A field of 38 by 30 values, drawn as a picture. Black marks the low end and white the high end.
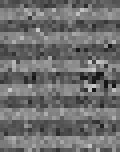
Values change most from cell to cell in the middle right. There is no overall slope. Horizontal stripes repeat 6 times down the table. In the middle right lies a patch that is rougher than the rest.
